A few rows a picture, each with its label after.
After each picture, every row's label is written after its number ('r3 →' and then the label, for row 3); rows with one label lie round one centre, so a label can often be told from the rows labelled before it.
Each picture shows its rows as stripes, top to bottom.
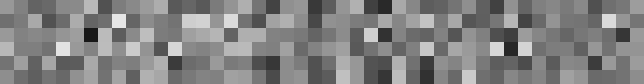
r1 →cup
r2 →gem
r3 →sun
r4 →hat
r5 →cup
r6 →cup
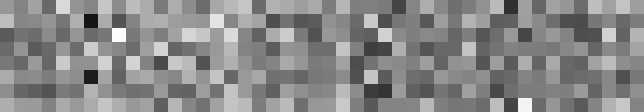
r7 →hat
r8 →sun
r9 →gem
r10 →cup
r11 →hat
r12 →sun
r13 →cup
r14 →hat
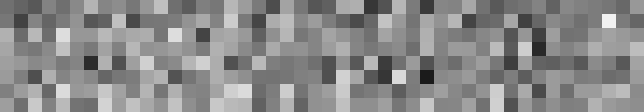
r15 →cup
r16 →gem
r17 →hat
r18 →hat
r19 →sun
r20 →cup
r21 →hat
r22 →hat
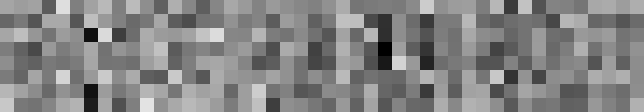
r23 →hat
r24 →cup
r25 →sun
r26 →cup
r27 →cup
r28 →hat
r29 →sun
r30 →sun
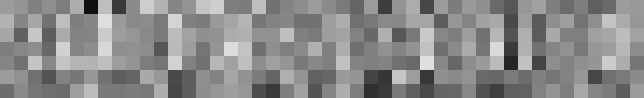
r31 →sun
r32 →hat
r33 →hat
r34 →hat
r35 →hat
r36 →cup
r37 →cup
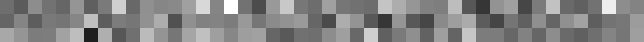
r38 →gem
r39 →cup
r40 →sun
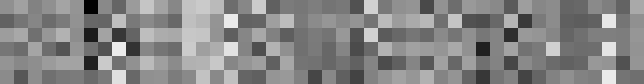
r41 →sun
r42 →gem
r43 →sun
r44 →gem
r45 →sun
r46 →gem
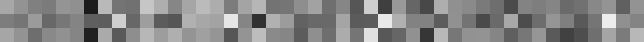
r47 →sun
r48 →gem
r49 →sun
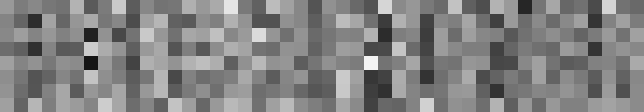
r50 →gem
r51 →cup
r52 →sun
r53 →cup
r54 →sun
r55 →cup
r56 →cup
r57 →hat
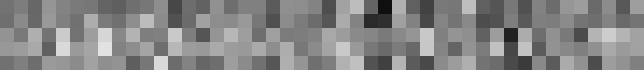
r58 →cup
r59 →cup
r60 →hat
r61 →hat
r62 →cup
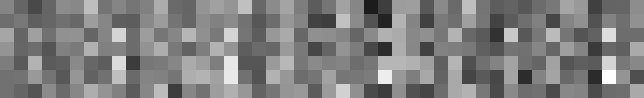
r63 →cup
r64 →cup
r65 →gem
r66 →cup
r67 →gem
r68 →gem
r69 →cup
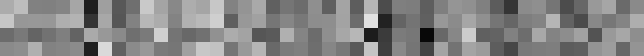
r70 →sun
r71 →sun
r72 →cup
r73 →sun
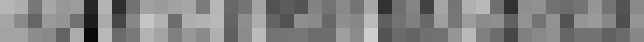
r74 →sun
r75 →sun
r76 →sun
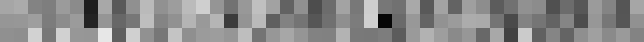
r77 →sun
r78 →sun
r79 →hat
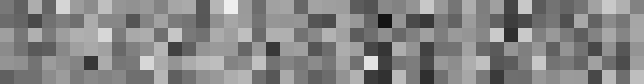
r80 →hat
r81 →cup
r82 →hat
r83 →cup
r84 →sun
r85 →cup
